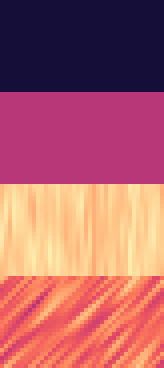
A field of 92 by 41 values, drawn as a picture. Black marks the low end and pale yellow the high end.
The table splits into 4 rows of 1 panel. Panel 1,1: very low, flat. Panel 2,1: middling, flat. Panel 3,1: very high, streaked downward, faint in contrast. Panel 4,1: high, slanting up to the right.
